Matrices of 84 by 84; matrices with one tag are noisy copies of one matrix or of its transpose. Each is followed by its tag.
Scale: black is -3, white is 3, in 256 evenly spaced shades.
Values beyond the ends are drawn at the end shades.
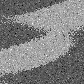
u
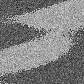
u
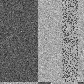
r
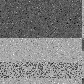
r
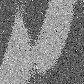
u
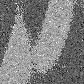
u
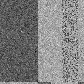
r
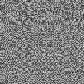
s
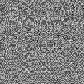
s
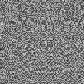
s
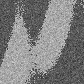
u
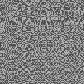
s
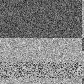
r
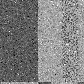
r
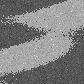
u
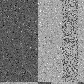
r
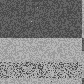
r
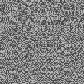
s
